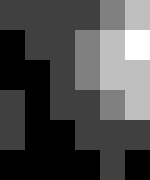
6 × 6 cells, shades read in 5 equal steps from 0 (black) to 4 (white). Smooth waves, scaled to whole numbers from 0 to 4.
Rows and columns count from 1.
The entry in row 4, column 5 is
2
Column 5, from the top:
2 3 3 2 1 1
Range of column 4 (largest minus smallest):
2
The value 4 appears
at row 2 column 6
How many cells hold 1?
15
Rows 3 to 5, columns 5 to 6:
3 3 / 2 3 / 1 1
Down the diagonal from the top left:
1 1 1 1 1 0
